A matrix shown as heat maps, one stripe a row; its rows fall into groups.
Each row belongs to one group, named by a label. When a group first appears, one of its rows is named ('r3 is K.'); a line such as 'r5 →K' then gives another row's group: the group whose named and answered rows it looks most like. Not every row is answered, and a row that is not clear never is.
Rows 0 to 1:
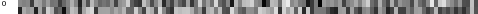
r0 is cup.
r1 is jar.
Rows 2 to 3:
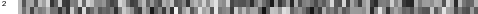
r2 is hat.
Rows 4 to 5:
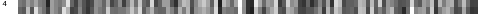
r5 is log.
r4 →log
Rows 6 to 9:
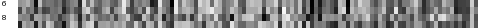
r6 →jar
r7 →jar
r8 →cup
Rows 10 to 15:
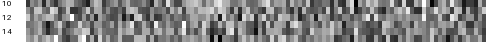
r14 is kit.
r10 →jar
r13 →kit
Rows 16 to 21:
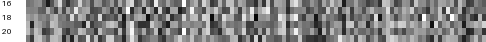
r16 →kit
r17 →log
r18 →cup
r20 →kit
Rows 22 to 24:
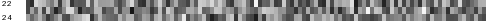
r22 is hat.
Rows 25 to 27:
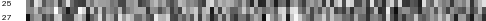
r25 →hat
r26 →cup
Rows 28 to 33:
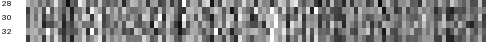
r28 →cup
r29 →jar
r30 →jar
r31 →kit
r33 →jar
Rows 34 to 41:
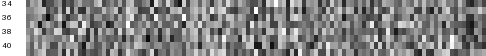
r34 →kit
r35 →hat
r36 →kit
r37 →log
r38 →kit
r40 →log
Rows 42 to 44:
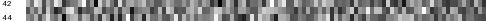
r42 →kit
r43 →jar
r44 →log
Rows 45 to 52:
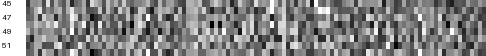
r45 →jar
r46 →kit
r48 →cup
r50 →hat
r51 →kit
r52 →log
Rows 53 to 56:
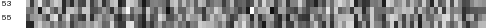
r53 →hat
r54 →log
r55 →hat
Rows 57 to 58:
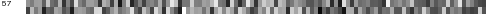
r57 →log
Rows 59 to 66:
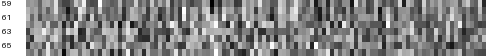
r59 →cup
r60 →cup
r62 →log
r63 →hat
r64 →hat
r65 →jar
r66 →log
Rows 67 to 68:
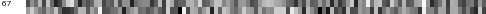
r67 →jar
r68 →cup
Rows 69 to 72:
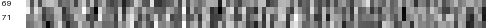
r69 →cup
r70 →kit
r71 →kit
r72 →kit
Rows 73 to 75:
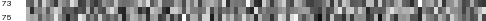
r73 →log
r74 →hat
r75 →cup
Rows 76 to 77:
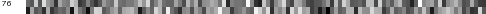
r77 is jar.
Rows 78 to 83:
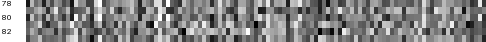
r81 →kit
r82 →log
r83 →kit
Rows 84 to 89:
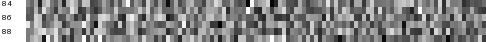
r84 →log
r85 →log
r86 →hat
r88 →hat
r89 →jar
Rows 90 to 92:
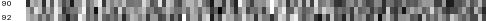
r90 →jar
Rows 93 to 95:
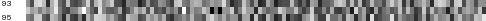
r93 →hat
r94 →cup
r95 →hat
